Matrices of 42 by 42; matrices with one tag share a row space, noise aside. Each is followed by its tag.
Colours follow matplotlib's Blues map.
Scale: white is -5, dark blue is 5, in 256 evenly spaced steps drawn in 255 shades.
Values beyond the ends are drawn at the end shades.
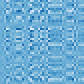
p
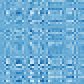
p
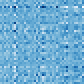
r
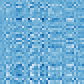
p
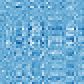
p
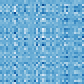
r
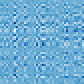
r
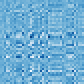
p
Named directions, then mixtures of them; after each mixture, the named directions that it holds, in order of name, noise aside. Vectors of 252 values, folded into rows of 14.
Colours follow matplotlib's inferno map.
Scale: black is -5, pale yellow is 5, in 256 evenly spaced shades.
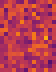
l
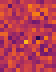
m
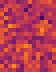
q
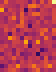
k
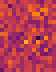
m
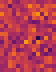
m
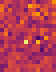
k, m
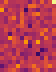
k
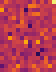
k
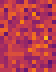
l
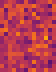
l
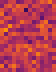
l, q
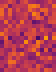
l, m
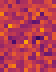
m, q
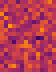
m, q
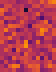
k, q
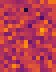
k, q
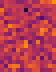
k, q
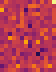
k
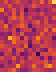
k, m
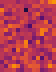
k, q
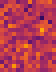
q
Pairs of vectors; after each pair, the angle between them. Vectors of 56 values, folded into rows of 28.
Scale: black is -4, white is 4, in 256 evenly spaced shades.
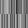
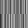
orthogonal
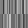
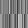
partly opposed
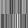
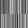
nearly opposite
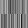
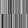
partly aligned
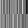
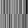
nearly parallel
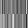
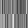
nearly parallel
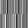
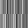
nearly parallel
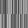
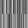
partly opposed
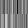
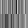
partly opposed
